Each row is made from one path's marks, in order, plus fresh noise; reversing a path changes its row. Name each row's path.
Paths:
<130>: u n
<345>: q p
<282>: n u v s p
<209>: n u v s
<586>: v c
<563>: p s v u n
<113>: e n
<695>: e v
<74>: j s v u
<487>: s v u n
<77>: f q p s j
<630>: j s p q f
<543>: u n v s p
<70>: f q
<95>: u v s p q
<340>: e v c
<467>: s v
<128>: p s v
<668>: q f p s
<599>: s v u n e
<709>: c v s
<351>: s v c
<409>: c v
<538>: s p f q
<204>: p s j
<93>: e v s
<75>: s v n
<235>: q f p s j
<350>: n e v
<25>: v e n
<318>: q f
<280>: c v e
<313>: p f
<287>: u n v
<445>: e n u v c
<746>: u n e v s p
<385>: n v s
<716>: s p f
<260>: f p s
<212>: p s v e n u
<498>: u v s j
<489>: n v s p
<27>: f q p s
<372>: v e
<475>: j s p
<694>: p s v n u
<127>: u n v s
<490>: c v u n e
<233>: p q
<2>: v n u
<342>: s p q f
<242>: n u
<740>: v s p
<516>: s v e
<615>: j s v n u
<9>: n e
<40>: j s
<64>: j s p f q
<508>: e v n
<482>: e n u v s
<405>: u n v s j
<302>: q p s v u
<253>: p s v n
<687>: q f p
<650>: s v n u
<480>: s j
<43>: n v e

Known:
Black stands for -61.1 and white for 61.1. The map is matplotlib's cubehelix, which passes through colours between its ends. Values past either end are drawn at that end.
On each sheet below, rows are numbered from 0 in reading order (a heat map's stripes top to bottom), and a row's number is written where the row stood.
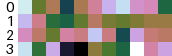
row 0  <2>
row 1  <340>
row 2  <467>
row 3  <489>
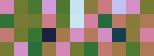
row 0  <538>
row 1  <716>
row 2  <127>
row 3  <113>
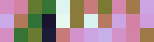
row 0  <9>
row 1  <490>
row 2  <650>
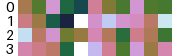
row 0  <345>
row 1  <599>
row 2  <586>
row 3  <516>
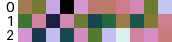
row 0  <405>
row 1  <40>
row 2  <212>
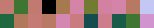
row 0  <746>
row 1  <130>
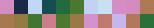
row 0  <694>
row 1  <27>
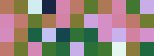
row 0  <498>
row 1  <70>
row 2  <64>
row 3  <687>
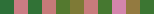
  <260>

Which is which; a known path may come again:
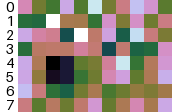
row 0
<538>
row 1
<204>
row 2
<280>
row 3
<130>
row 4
<482>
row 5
<445>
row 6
<340>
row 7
<487>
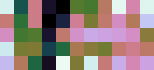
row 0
<282>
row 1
<543>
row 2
<650>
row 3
<385>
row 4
<490>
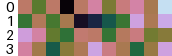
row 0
<746>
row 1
<475>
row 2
<508>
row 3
<287>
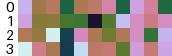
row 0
<709>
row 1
<74>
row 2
<498>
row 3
<43>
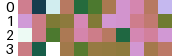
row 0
<563>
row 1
<70>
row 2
<350>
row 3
<253>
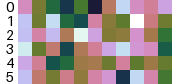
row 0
<615>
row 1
<740>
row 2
<25>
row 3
<2>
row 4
<93>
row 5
<409>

